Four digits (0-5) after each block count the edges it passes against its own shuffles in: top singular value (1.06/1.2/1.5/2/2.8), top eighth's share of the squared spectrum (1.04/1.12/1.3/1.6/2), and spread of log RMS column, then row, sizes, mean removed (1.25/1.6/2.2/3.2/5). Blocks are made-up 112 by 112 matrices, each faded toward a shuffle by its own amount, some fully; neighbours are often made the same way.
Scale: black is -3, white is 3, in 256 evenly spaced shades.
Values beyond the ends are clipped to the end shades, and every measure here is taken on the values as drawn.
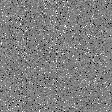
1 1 1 0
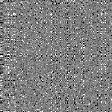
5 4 3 2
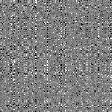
5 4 3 3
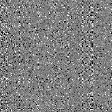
4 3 3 2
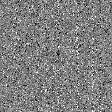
0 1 2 0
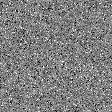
0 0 0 0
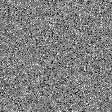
0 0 0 0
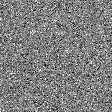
0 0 0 0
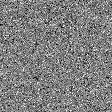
0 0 0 0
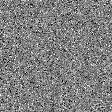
0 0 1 0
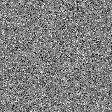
0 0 1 0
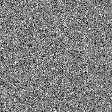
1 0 2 0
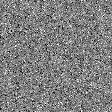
0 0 0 0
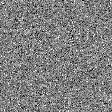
0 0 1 0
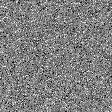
0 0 0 0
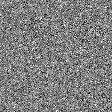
0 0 1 0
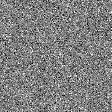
0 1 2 0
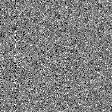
1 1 3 0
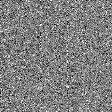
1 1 2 0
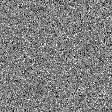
0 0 1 0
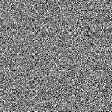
4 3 2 2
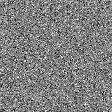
3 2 0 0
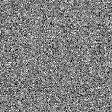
3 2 1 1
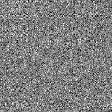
4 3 1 2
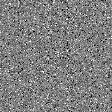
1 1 2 0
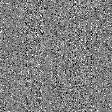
1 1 3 0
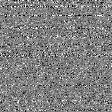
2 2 0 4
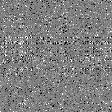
4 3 1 2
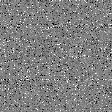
3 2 0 2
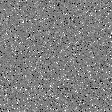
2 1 0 0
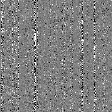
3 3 4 0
